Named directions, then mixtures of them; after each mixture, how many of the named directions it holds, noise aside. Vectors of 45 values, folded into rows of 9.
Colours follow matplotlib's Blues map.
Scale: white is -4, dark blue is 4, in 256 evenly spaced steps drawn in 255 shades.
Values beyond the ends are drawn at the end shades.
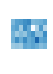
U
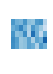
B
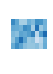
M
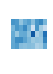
three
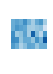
two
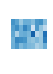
three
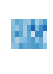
three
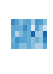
three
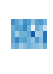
three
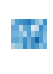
three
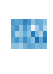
two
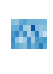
three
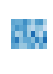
two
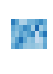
one
